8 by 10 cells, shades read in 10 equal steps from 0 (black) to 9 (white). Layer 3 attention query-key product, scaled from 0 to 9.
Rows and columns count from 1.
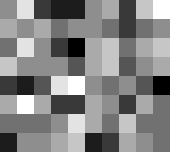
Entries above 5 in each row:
4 2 5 4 2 5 3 3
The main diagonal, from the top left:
5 5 5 5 9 6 4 6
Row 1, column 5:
1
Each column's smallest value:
1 1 2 1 0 1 2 2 3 0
